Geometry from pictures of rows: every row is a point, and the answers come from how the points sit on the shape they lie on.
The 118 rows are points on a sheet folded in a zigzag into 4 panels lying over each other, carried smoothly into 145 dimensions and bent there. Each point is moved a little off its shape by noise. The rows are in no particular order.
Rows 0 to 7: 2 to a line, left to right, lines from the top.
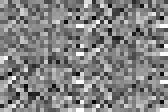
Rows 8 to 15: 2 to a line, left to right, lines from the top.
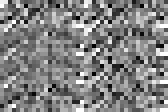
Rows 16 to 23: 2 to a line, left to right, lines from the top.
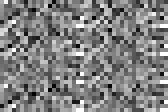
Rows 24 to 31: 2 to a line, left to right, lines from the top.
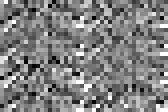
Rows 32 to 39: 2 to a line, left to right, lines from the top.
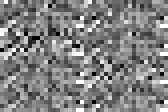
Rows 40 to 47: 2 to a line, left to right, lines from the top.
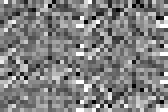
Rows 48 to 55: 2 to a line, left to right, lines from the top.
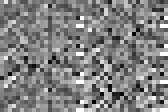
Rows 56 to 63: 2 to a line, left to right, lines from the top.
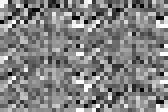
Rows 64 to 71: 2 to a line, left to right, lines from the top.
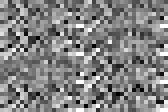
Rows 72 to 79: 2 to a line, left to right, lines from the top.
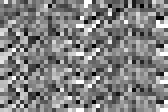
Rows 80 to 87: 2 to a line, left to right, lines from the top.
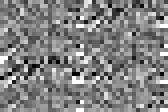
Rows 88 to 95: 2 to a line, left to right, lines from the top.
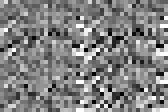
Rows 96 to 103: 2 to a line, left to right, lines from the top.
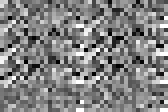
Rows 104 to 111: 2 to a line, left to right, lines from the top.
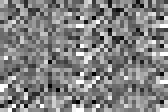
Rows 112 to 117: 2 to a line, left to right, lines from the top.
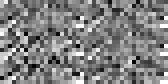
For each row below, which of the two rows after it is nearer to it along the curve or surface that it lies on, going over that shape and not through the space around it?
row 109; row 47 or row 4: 47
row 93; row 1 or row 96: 1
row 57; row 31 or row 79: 79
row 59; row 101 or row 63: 63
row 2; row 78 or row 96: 96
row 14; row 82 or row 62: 82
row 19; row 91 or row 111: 91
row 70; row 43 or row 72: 43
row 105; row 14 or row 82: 14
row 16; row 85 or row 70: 70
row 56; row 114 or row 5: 114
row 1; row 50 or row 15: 50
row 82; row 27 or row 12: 12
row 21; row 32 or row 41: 32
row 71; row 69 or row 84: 84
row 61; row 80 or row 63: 80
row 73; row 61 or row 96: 96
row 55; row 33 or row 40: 40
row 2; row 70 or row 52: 70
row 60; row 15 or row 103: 103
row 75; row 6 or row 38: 38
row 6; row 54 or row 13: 13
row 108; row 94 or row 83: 83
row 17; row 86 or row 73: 86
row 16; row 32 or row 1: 32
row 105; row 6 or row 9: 6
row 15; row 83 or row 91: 91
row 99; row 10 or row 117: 117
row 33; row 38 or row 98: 38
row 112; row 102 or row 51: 102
